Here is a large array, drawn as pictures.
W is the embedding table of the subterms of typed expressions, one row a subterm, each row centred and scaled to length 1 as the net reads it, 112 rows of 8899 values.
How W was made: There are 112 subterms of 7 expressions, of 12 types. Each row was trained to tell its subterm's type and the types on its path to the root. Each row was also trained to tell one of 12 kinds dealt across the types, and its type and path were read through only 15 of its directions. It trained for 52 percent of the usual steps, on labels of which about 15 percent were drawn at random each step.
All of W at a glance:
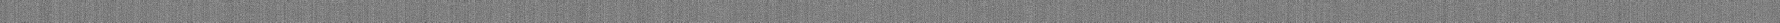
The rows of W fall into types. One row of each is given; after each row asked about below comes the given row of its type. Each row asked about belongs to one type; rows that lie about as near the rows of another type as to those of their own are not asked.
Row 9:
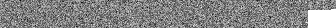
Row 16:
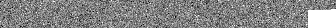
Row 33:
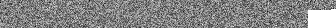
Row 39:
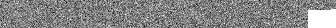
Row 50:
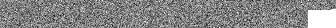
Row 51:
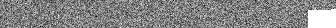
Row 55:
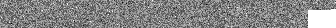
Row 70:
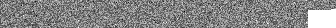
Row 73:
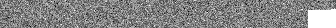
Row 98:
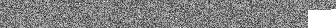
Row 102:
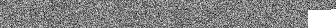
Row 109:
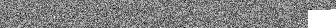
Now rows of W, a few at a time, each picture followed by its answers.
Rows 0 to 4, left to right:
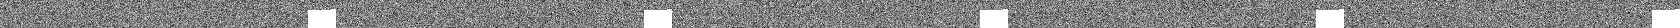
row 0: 16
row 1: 98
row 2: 73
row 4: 16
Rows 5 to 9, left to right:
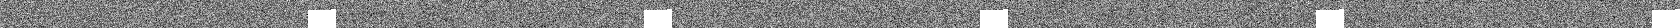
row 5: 33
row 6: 33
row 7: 98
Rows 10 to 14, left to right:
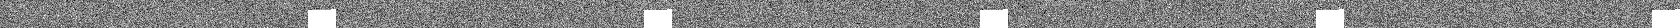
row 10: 16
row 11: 98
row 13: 73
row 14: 70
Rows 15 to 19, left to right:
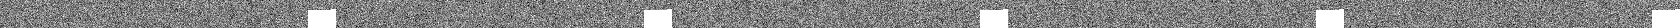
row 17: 98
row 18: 55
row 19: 98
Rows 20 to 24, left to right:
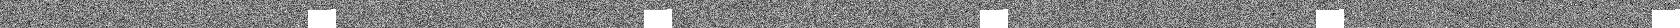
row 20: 55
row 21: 55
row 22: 102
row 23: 98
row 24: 70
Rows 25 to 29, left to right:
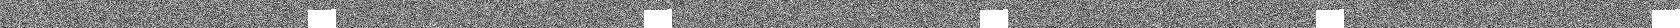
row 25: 55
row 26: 50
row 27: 9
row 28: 50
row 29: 50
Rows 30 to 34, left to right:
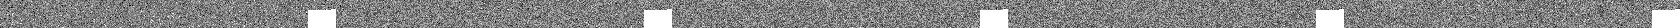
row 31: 51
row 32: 109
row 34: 73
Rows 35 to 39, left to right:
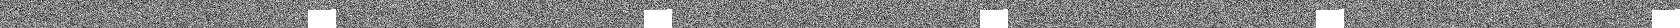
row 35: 9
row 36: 16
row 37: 55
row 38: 70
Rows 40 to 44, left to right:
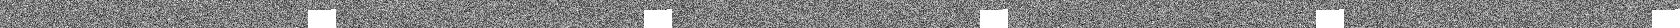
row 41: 33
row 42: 55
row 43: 9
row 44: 70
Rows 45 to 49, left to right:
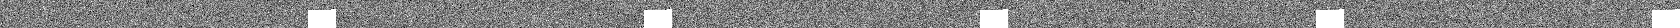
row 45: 50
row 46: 16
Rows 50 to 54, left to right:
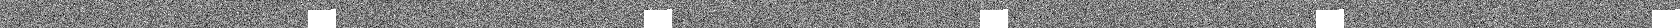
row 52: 33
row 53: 109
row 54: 51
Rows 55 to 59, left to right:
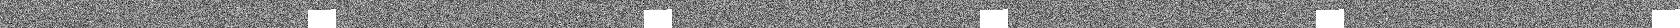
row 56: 9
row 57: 16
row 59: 50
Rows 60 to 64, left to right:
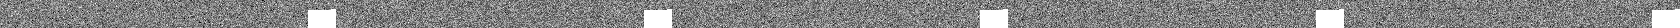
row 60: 109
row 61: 9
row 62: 102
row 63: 50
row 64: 109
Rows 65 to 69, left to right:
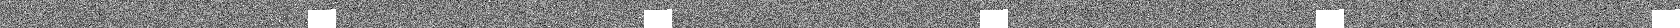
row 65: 55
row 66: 50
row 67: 33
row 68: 73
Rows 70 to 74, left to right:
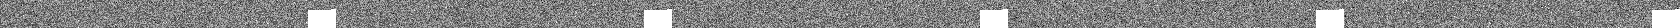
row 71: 70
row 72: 70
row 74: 102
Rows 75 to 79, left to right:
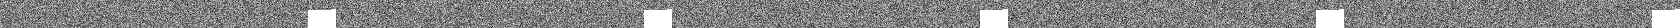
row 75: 33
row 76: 98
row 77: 70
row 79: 55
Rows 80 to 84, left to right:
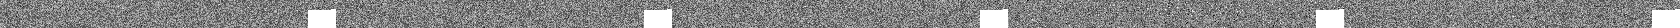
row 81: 33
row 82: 98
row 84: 39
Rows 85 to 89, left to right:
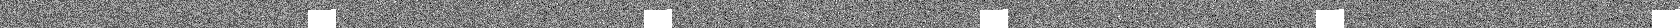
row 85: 70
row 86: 70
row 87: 16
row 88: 55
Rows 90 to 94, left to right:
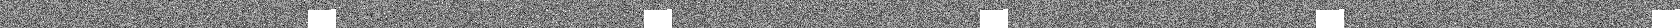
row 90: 109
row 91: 73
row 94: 39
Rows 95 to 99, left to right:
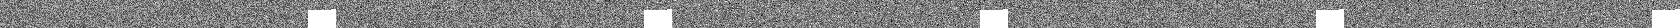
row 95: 33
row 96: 16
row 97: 102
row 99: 50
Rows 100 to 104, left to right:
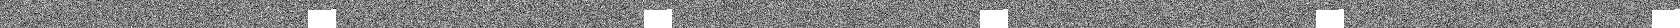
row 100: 73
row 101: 39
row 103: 109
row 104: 109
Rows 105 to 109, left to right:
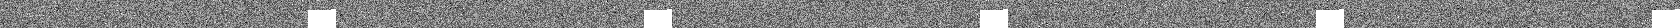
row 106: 98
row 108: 50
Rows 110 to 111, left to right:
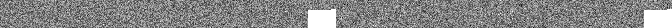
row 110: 33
